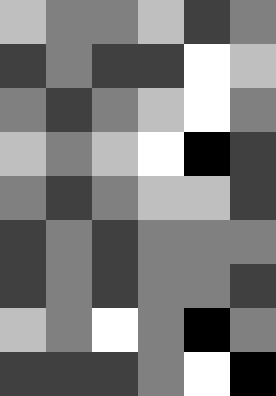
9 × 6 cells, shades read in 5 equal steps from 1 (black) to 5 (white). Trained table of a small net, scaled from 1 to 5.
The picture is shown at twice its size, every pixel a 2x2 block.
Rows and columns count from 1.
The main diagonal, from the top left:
4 3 3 5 4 3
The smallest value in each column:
2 2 2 2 1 1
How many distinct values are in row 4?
5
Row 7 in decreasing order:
3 3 3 2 2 2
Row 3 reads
3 2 3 4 5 3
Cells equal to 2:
16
